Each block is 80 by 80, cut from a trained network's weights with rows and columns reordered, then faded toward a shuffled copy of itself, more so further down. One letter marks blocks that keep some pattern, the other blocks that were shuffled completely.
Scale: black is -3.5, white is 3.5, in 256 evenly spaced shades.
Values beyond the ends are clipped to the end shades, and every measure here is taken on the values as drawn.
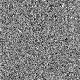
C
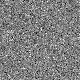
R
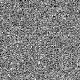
C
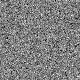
R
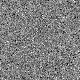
R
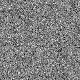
R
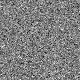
R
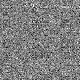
C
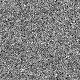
R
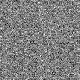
C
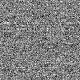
C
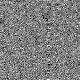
C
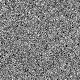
R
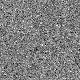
R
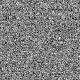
C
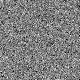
R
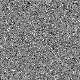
C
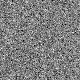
R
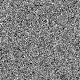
R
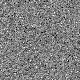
R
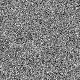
R
